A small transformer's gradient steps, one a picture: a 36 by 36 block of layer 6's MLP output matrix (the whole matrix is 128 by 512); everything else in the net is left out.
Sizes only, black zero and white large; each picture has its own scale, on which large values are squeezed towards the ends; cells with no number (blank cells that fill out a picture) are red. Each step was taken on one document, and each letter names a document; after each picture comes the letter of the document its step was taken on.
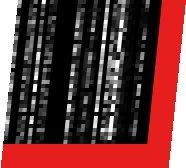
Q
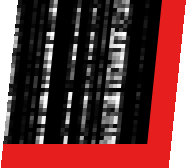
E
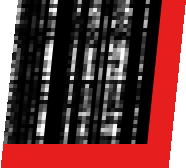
E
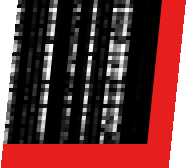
E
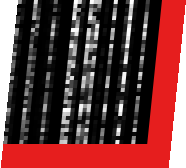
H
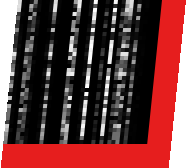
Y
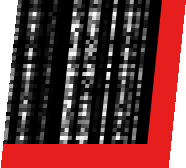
H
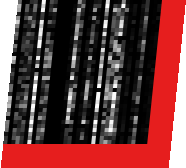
Q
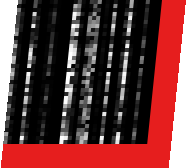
H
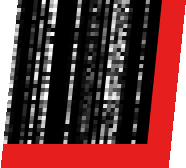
E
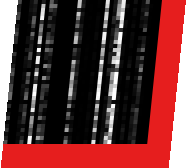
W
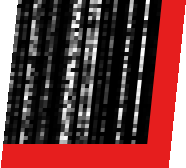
H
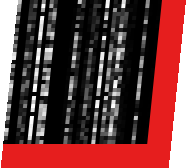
Q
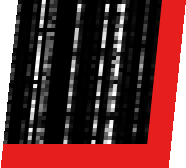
W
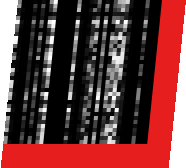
E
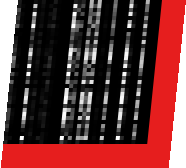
H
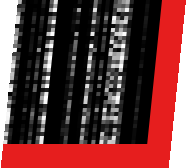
E
